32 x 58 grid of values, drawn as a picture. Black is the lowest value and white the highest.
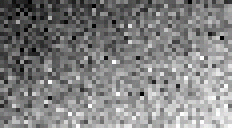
Grain: fine. Slope: up to the bottom right. Ninth with the lowest average: top left. Stripes: none.
